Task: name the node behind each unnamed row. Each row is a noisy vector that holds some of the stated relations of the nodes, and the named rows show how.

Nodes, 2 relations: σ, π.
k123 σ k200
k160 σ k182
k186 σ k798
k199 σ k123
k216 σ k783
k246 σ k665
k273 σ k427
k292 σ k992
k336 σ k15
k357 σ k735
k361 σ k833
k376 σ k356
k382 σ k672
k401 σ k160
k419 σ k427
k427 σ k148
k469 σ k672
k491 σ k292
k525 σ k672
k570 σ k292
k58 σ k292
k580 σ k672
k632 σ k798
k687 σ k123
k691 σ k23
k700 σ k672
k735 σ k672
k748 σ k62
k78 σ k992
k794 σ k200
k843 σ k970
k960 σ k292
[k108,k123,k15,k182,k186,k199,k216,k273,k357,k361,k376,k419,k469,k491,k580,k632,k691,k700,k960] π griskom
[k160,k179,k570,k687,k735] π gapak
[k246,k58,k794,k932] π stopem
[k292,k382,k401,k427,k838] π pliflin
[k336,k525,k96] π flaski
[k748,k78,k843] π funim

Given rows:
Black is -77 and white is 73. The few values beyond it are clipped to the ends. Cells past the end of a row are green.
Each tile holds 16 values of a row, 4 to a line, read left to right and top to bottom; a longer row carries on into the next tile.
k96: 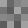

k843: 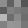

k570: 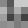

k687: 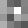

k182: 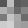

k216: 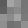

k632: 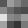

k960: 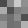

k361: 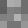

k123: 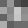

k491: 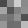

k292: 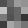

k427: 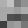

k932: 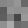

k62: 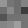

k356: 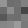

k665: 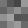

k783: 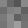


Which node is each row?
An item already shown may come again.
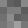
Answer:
k783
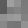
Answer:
k216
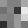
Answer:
k382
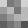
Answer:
k735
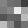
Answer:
k794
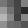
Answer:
k798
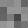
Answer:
k932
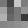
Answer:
k78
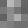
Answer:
k15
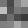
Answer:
k992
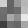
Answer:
k525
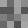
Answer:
k336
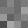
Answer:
k838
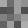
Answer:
k336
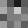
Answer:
k200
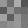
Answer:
k748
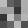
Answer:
k672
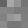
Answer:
k108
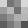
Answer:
k735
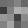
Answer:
k246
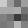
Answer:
k148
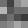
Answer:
k992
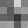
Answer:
k58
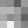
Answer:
k160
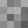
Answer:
k179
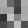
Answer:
k672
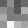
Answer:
k401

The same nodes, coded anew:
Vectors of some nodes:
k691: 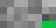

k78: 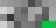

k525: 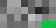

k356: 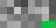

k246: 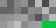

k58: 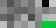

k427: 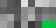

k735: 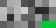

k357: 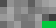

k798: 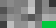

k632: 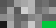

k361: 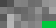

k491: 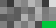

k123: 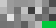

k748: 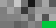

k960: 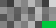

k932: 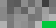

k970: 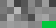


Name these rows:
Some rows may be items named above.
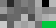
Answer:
k58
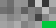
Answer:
k246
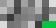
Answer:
k292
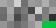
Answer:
k199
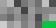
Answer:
k992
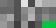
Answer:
k427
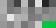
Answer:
k794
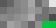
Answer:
k216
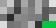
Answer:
k292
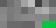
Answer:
k182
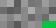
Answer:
k838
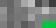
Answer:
k182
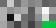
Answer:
k160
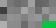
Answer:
k96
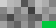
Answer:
k687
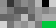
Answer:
k58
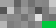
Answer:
k336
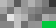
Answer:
k200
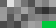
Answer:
k382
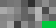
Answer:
k843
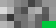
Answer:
k78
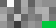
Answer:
k401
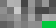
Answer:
k672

